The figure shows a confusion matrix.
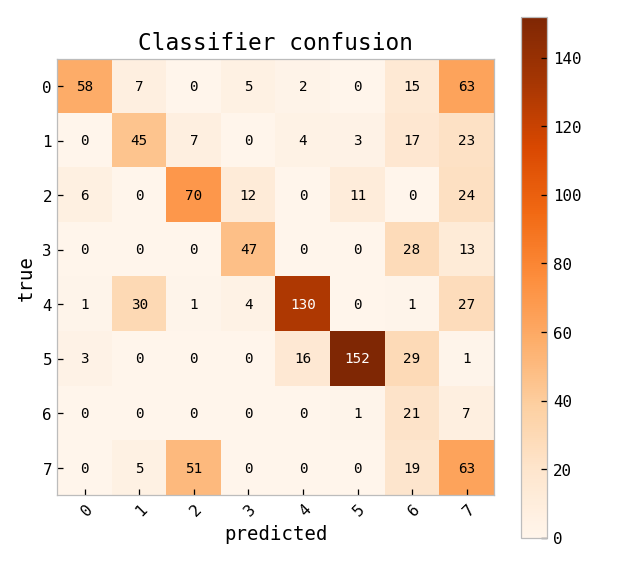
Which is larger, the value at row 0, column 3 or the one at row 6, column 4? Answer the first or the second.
the first
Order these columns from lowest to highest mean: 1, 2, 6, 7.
1, 2, 6, 7
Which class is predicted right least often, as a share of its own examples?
0
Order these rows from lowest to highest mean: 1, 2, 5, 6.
6, 1, 2, 5
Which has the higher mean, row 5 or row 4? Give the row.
5
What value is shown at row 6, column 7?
7
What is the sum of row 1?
99
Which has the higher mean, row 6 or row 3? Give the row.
3
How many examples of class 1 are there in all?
99
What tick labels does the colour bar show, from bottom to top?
0, 20, 40, 60, 80, 100, 120, 140
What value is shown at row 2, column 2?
70
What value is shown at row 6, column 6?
21
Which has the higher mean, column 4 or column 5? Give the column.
5
